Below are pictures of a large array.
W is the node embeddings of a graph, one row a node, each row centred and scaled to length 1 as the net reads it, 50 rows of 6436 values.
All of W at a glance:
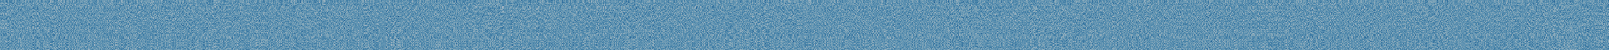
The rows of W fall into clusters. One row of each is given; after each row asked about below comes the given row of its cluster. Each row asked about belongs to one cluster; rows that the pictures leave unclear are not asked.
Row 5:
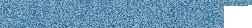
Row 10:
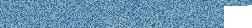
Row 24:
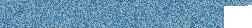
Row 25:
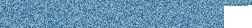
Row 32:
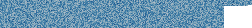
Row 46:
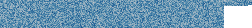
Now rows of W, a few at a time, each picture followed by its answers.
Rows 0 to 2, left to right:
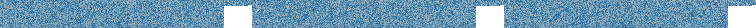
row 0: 46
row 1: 46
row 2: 46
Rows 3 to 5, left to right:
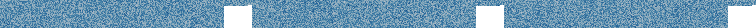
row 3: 24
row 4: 46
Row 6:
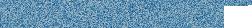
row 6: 25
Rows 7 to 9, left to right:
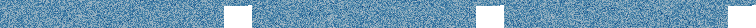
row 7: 25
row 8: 25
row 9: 5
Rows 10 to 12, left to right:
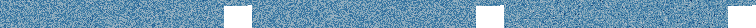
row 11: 25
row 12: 32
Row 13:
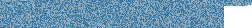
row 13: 24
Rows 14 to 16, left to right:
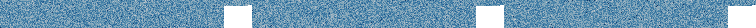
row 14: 24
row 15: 25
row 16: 5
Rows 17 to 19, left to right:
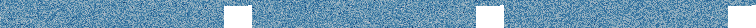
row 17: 46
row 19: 10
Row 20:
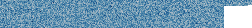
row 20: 24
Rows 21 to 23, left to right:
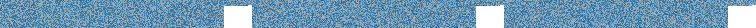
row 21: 5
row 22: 32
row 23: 24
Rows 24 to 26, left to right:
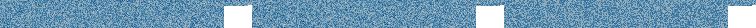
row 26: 5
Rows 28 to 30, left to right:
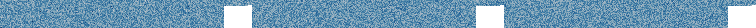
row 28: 24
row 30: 32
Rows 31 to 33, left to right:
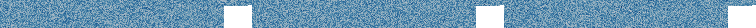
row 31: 10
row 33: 25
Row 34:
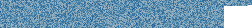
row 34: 10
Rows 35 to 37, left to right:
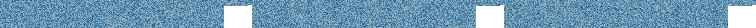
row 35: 10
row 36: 5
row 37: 5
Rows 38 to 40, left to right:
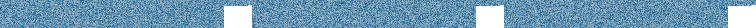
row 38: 5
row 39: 32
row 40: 32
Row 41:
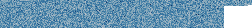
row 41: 24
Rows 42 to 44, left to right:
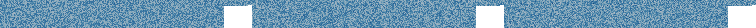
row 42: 32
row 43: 46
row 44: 32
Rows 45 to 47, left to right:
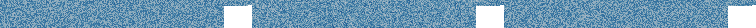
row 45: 32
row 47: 25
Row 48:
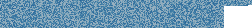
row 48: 5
